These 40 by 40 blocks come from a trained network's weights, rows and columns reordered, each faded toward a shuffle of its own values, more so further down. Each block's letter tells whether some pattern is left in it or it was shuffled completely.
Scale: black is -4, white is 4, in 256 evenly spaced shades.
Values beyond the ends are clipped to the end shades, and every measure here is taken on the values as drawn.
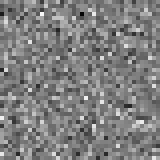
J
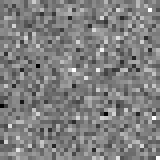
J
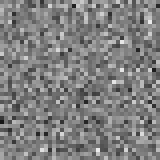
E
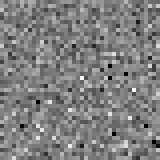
J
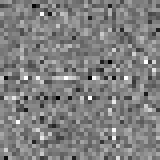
E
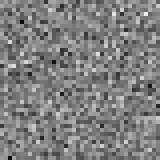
J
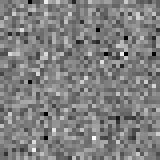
E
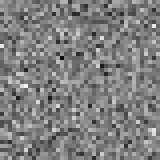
J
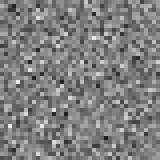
J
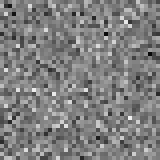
J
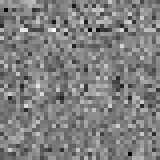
E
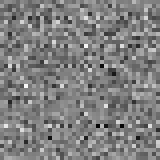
E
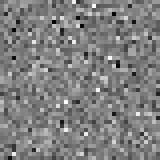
J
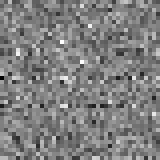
E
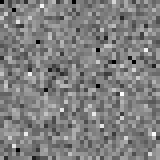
J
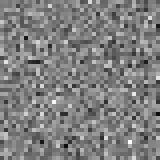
E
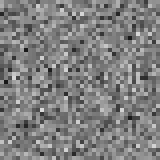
E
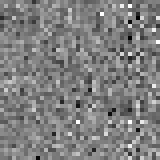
E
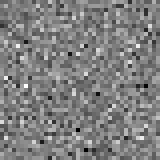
J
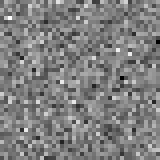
J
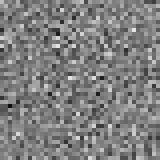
E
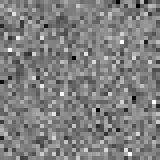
J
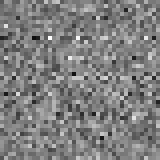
E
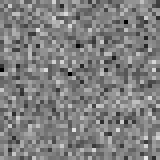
J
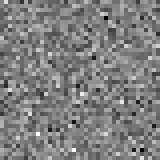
J
